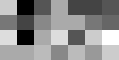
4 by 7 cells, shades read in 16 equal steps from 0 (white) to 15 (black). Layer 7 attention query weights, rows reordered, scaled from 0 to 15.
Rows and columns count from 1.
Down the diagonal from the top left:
3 11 5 7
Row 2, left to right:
8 11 7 5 5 8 9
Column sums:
18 46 26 19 30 28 22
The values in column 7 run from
0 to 10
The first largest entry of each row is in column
2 2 2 4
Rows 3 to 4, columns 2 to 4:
15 5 2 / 5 4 7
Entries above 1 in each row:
7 7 6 7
